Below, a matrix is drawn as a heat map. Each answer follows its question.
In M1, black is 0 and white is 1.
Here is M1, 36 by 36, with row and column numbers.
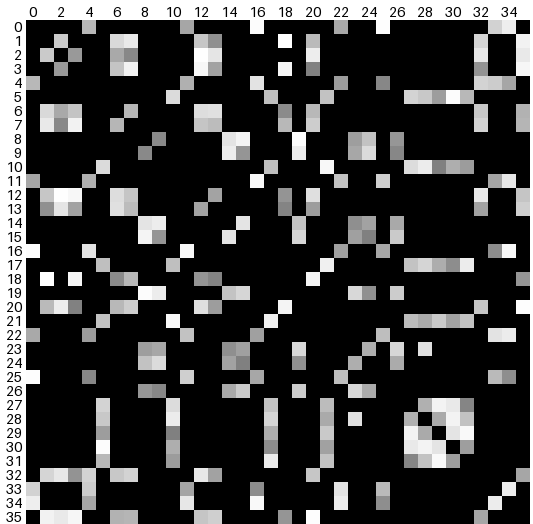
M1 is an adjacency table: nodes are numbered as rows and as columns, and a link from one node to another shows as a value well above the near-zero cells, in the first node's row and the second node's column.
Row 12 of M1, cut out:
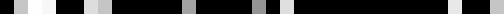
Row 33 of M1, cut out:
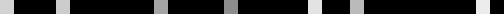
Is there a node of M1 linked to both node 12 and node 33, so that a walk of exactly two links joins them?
no
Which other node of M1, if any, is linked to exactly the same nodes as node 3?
node 1
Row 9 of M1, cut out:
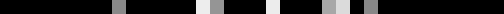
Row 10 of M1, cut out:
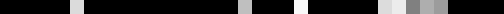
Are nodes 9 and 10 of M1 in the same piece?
yes
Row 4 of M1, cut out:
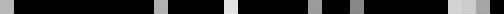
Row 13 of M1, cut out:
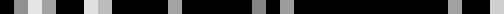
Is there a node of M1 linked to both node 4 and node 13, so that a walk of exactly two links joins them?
yes
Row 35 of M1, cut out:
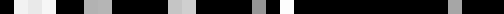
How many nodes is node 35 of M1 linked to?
10
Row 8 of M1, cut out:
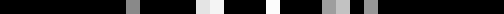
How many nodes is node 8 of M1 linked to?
7
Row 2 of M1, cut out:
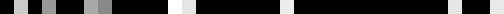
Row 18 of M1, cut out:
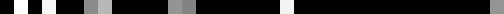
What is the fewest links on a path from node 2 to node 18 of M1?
2
